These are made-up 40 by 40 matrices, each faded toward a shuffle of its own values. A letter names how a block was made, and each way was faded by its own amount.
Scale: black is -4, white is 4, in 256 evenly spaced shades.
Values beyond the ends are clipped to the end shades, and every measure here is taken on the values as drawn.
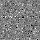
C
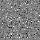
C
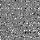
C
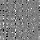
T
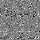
C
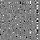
T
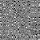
T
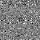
C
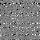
C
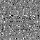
C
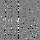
T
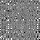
T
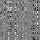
T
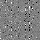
T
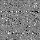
C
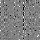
T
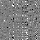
T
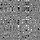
T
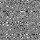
C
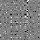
T
